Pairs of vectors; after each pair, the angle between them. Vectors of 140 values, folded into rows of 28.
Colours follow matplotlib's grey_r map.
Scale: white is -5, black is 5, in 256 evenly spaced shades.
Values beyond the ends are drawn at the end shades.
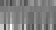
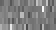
partly aligned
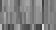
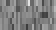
partly aligned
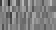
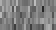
orthogonal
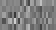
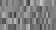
nearly parallel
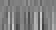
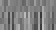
nearly opposite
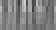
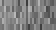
partly aligned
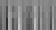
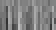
nearly parallel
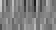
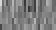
nearly parallel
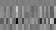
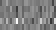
nearly opposite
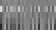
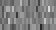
orthogonal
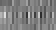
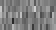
partly aligned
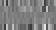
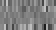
nearly opposite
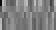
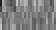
nearly parallel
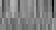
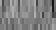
nearly parallel
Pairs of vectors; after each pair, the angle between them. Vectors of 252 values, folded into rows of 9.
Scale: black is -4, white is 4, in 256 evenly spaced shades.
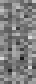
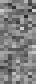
partly aligned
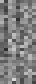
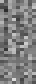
nearly parallel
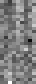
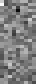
orthogonal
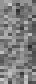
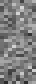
partly opposed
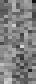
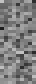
partly aligned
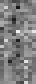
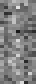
nearly opposite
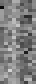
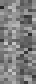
nearly parallel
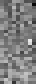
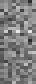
partly opposed
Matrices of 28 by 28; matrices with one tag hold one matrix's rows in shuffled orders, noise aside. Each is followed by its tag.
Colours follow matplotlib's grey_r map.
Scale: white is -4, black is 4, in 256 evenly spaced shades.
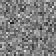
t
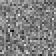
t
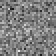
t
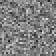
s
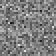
t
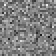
s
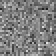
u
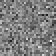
u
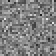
s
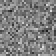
u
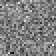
t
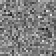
u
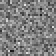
t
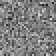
u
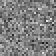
u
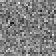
t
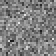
t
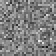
u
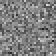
u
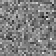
u
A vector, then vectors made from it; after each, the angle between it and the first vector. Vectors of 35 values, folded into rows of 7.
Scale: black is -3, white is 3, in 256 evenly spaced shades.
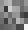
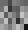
nearly opposite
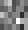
partly aligned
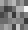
orthogonal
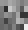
nearly parallel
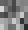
partly opposed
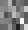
partly aligned
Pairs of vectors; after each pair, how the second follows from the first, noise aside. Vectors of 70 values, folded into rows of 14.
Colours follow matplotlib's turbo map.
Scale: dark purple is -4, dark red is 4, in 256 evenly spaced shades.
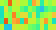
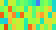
wrapped around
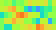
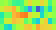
copied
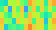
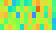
wrapped around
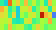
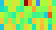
wrapped around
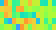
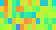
copied
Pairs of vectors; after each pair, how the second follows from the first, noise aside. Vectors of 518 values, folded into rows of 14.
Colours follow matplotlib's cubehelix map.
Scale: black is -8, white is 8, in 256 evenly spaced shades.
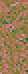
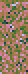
scaled up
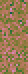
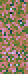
scaled up
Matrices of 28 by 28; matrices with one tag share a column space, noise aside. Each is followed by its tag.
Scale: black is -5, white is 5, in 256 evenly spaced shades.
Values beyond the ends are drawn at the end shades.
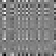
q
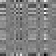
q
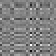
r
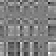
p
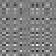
r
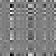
q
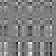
p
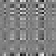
q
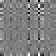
q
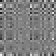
q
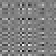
r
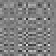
r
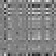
q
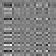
r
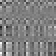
p
